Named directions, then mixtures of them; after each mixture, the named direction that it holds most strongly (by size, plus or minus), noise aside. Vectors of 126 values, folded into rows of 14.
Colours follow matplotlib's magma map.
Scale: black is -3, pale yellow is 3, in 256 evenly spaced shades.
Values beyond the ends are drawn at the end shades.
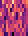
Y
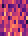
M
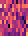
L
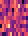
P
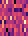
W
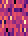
W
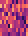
L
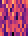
Y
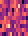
P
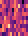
P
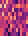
L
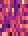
P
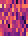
L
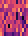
L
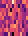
Y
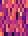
Y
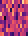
Y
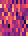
L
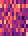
L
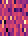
W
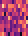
M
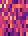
L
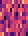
Y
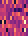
W
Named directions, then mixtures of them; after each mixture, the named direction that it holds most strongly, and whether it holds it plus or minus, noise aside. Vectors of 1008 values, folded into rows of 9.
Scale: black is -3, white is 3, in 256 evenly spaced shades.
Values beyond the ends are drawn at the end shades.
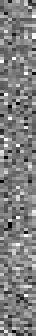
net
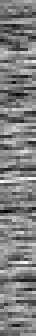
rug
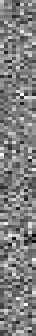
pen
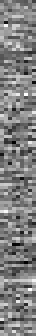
rug, minus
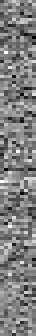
pen, minus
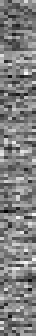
rug, plus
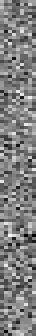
pen, plus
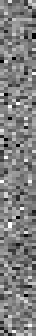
net, minus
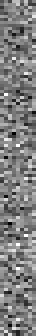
net, plus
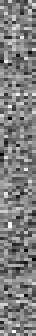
net, minus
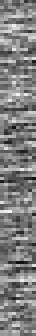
rug, minus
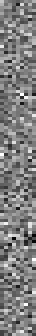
pen, plus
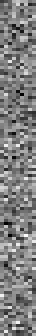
pen, minus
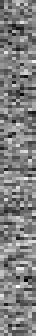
rug, plus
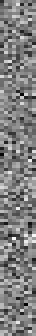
pen, minus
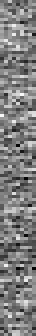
rug, minus
